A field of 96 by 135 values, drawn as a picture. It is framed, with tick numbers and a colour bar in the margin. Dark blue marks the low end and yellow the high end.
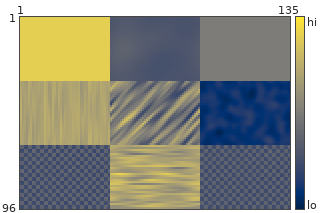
The table splits into 3 rows of 3 panels. Panel 1,1: very high, flat. Panel 1,2: low, smooth, faint in contrast. Panel 1,3: middling, flat. Panel 2,1: high, streaked downward, faint in contrast. Panel 2,2: middling, slanting up to the right, strong in contrast. Panel 2,3: very low, blotchy, faint in contrast. Panel 3,1: low, checkered. Panel 3,2: high, streaked across. Panel 3,3: low, checkered.
